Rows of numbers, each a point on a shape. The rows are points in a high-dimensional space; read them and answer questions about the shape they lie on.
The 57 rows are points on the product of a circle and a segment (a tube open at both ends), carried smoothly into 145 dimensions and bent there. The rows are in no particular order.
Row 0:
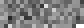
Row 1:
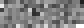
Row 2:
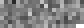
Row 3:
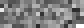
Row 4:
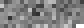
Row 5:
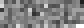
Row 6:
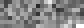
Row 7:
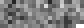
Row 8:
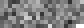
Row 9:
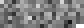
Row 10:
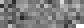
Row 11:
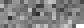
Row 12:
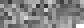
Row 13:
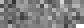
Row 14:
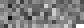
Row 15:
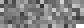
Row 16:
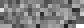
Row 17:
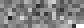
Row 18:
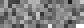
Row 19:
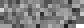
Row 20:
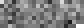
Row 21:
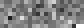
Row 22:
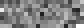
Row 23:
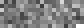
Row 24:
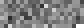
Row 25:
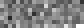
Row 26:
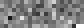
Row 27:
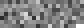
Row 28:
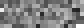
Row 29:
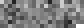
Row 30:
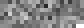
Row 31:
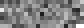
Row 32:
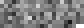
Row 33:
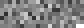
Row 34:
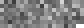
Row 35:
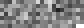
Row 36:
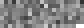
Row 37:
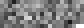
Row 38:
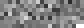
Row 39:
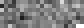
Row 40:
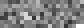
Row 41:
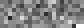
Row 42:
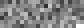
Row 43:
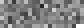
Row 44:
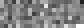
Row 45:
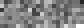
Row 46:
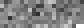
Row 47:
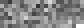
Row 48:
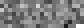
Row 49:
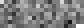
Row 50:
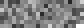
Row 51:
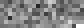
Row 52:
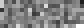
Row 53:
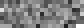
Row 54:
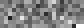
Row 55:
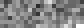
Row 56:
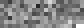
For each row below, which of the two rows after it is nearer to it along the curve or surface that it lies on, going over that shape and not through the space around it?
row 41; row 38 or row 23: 38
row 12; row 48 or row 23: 48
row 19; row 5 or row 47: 47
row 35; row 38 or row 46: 38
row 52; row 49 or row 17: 17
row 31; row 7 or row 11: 7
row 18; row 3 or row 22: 22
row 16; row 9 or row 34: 9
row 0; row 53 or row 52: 52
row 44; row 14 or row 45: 14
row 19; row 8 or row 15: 8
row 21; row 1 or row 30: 1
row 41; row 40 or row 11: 11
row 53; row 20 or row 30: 20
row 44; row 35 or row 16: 35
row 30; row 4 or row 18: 18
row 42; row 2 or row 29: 29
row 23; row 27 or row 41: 27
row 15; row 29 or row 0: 29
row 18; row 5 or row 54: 54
